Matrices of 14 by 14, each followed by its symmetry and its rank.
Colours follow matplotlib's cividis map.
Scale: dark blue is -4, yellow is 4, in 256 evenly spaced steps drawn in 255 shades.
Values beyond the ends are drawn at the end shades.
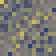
symmetric, full rank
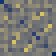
symmetric, full rank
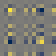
symmetric, rank one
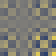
symmetric, rank one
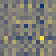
neither, rank three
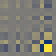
symmetric, rank one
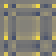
symmetric, rank one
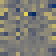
neither, rank three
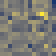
neither, rank three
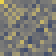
symmetric, full rank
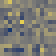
neither, rank three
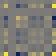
symmetric, rank one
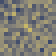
symmetric, full rank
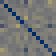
symmetric, full rank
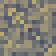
symmetric, full rank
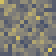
symmetric, full rank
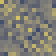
symmetric, full rank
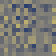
neither, rank three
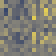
neither, rank three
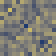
symmetric, full rank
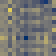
neither, rank three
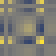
symmetric, rank one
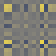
symmetric, rank one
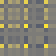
symmetric, rank one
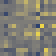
neither, rank three
